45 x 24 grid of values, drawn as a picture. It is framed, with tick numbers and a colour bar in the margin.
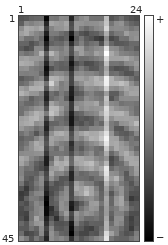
The ninth with the lowest average is the bottom left. Columns 6, 11 and 18 stand out from the rest. The ninth with the highest average is the middle right. Concentric rings centre on the bottom middle.
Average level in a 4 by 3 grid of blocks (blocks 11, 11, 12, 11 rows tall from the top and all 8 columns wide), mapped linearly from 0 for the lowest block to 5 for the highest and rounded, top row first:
213
425
234
022
